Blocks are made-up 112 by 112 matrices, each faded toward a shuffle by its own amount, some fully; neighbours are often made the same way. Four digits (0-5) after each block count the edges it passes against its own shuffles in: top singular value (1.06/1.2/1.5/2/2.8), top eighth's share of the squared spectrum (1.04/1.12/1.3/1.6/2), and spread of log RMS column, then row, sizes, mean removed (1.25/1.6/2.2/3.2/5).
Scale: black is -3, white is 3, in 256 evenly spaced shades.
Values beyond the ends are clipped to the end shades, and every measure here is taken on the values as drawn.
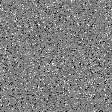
2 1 0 0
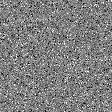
0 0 0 0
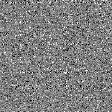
1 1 2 3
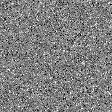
0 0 1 1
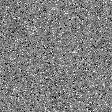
0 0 0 0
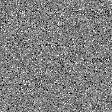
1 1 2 2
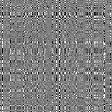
5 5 4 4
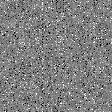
3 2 1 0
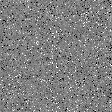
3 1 1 0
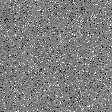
2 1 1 0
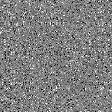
4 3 2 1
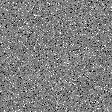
2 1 0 0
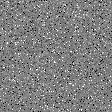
2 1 0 0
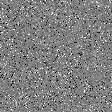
2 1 0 0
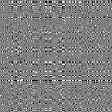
5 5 3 4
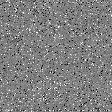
3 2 0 1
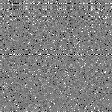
4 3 0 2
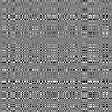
5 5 4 5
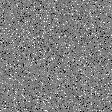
0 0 0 0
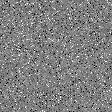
2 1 0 0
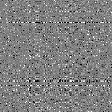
5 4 2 3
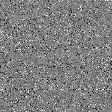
3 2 0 1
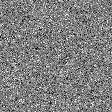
0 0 0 0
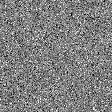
0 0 1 0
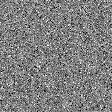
0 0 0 0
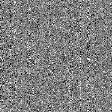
1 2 4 0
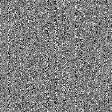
1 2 4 0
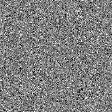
1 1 3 0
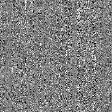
1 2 4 0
